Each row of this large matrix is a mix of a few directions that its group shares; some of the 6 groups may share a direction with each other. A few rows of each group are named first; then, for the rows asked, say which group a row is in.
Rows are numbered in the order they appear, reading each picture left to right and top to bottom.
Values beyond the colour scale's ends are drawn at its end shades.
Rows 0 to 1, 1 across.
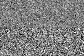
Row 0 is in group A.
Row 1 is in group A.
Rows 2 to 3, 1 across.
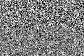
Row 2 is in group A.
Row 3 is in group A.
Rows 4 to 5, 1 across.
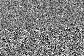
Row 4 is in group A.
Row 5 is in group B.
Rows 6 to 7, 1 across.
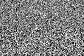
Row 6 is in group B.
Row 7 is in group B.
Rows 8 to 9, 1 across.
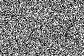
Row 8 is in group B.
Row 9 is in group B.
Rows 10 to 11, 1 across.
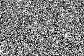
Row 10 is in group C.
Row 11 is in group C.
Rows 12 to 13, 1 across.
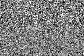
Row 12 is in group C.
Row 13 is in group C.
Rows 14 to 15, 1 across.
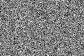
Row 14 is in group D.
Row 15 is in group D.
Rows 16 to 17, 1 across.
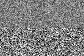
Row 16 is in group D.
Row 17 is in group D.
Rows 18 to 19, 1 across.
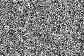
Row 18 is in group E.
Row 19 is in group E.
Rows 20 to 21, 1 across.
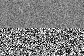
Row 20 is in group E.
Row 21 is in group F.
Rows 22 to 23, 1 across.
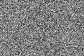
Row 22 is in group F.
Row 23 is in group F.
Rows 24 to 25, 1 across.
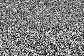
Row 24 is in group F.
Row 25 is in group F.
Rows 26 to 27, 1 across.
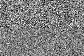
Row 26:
E
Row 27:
B
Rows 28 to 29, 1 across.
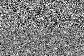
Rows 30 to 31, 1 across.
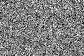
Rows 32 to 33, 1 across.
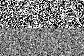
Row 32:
C
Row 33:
D
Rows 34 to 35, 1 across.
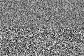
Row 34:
A
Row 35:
B
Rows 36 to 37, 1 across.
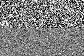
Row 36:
A
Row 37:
B
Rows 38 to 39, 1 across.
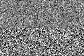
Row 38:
C
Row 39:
B
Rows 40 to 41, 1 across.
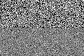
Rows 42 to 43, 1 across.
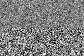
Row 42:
E
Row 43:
F
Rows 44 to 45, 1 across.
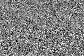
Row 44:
F
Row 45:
C
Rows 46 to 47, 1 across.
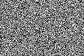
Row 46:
B
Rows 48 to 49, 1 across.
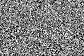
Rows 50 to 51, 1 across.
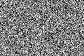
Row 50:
A
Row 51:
D
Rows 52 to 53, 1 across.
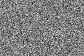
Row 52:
C
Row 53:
D
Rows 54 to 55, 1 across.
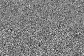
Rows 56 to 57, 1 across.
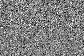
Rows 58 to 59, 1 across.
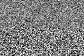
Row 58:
F
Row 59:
F
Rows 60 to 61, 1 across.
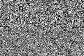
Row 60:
E
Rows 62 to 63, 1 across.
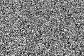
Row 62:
F
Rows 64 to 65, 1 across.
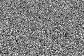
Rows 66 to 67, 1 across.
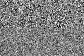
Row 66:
E
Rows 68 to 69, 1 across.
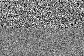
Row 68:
A
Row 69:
C
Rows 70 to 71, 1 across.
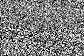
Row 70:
D
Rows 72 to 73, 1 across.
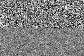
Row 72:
C
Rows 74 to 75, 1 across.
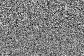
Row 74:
C
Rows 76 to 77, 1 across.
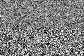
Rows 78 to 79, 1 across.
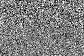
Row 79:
C
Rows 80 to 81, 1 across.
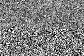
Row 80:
F
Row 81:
B
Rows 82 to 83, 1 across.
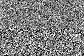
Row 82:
C
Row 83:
B
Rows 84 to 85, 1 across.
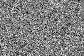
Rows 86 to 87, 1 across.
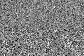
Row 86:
B
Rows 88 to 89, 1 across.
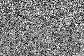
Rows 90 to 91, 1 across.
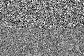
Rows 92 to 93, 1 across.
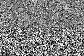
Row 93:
A
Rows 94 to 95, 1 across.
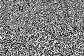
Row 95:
B
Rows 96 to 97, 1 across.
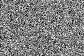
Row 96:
E
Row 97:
B
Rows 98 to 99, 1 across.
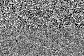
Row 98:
F
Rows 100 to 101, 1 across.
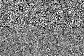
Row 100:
E
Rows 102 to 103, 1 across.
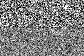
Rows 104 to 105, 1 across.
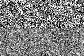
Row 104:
E
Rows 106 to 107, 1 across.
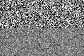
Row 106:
C
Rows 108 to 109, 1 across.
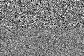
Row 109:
B
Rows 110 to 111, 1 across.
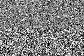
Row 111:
F
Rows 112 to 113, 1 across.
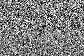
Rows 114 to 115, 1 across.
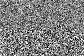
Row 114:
E
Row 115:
C
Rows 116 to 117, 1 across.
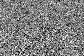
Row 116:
D
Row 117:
F
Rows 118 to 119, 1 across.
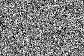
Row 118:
C
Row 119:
D
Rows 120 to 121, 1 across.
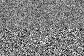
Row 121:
B
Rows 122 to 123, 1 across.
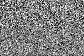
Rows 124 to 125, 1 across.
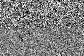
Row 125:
E
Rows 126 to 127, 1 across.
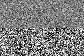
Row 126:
F
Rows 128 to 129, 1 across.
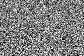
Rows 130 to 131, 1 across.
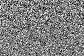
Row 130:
A
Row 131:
B
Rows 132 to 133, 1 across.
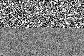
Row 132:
F
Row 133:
E
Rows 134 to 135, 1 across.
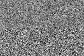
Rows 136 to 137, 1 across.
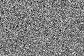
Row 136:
D
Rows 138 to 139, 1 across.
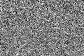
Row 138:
B
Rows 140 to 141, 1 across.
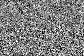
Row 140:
E
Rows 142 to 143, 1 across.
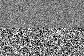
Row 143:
D
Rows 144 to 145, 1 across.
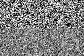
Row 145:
C
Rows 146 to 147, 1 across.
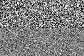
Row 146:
A
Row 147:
B
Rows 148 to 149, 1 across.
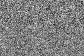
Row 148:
C
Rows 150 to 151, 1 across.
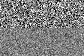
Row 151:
A
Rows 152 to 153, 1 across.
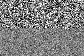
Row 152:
D
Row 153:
B
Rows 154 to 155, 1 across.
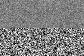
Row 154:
F
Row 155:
D
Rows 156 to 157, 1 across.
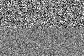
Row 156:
A
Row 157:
A
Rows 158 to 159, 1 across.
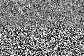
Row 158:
E
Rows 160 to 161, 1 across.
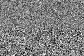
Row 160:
D
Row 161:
F
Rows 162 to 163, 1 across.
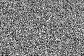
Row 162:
A
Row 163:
A
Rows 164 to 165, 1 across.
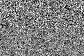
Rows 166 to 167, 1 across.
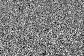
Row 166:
E
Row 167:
F
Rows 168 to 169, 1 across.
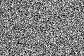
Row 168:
C
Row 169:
F
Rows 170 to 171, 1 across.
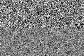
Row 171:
D
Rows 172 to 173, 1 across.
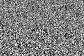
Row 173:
A
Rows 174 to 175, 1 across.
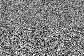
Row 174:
E
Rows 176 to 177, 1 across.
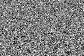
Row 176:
F
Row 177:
D
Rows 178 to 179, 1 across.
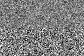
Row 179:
C
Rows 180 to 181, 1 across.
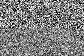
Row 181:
A
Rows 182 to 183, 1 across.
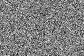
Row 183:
D
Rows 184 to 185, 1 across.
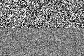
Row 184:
F
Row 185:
A
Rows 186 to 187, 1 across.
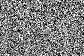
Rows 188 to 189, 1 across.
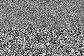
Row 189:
F
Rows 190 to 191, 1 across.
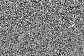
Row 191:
E
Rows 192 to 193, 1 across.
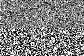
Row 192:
B
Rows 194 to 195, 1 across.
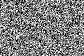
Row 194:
E
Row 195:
B
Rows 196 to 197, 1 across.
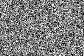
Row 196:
E
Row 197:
C
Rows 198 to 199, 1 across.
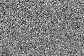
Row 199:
A
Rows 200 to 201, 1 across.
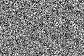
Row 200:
B
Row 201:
C
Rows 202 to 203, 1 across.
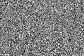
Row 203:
E
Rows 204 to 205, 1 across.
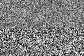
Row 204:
F
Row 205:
F
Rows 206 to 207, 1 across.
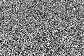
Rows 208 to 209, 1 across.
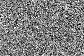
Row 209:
A
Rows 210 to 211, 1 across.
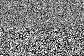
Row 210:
A
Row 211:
E
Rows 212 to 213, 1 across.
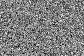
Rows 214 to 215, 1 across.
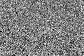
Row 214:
B
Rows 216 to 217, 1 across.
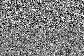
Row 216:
A
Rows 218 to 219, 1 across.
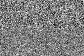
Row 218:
C
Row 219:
D
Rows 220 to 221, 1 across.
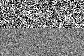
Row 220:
F
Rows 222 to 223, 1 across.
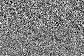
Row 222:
B
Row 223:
A
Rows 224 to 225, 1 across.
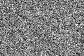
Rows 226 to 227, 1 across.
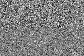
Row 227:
B
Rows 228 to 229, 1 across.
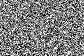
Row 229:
D
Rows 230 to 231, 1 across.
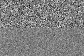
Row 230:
E
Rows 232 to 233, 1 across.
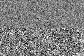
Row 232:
A
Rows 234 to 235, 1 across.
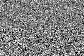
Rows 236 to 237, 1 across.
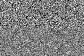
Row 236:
B
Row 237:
D
